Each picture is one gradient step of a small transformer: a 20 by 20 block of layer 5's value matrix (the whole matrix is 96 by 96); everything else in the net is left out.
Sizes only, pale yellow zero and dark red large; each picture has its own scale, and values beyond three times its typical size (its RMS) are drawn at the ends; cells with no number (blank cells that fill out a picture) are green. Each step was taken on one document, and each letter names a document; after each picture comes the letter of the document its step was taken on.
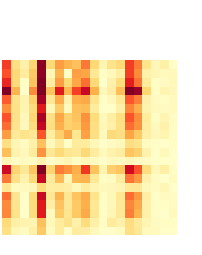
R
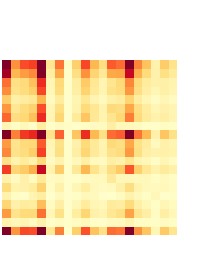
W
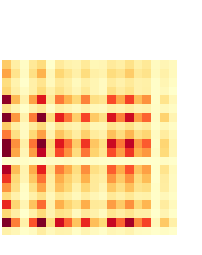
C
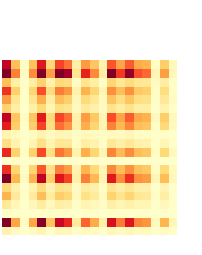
C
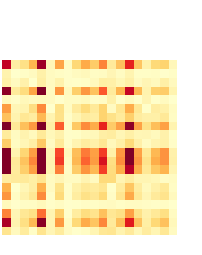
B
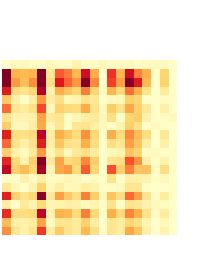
R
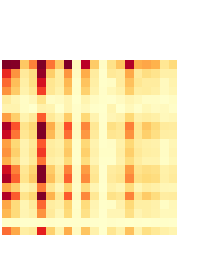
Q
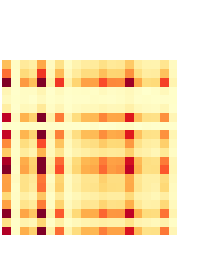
B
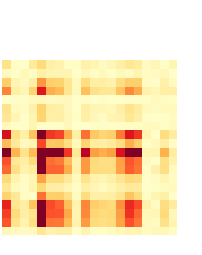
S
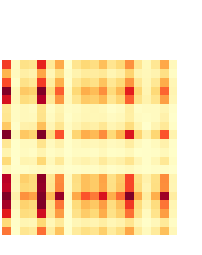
B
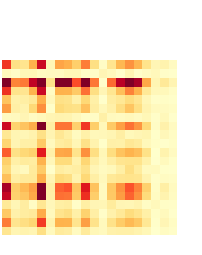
R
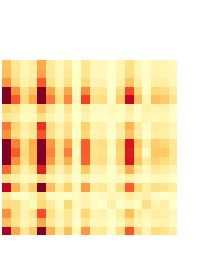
Q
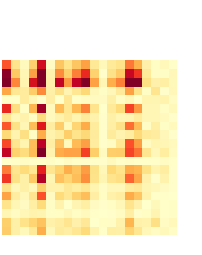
R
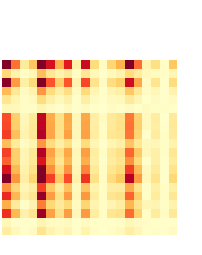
Q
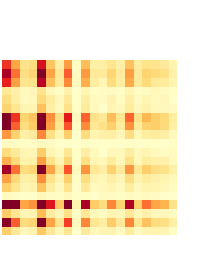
Q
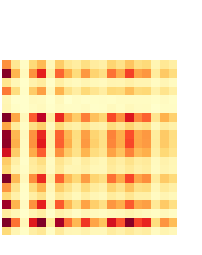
C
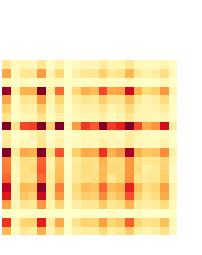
B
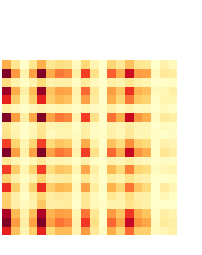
C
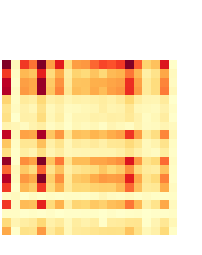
B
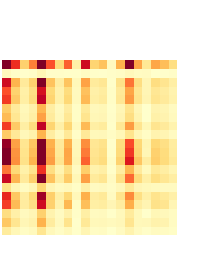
Q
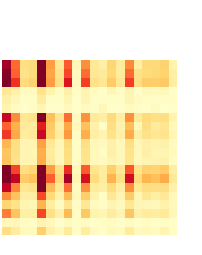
Q
